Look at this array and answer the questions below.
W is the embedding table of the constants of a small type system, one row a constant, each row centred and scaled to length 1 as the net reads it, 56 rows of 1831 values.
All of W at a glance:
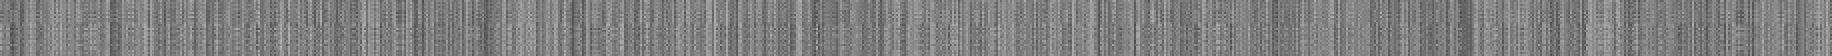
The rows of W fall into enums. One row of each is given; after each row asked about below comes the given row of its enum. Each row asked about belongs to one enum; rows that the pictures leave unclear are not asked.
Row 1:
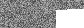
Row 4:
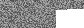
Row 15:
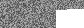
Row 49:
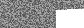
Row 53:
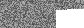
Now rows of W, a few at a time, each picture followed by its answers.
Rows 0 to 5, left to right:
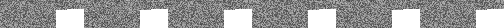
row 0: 53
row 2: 53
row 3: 49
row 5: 53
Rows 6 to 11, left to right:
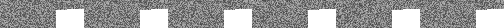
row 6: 49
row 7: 53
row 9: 4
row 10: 15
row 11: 53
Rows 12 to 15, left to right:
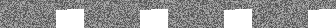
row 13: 53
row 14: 49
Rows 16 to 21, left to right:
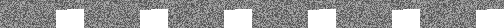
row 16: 53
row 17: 53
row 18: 15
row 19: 49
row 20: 53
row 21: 15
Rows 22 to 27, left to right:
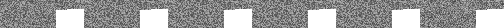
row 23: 49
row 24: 49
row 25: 49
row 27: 1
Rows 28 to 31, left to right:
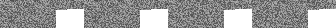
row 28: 4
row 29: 4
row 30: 49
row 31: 53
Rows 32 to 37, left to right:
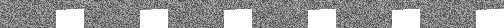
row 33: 4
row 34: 4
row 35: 1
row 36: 1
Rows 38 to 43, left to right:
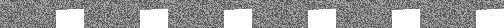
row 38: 4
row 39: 53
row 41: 49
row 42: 4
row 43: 49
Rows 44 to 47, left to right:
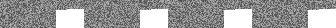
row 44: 15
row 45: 53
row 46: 4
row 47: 49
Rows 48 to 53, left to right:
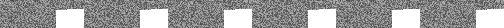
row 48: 4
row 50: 53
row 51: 49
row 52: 4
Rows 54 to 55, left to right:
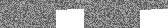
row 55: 49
